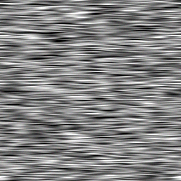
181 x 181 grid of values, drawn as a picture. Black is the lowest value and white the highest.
The histogram is bell-shaped. The halves do not mirror each other. There is no overall slope. The grain runs across in streaks. Overall the values sit about 50% of the way up the scale.
